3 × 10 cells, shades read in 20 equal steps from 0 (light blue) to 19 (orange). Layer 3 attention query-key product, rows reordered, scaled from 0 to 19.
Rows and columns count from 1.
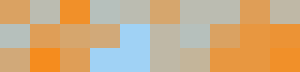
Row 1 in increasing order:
5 6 6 6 6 7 12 13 14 18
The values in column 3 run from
12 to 18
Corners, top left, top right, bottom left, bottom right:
13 7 11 18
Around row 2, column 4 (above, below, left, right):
5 0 12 0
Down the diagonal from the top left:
13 14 14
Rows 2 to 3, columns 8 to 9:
13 16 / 16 16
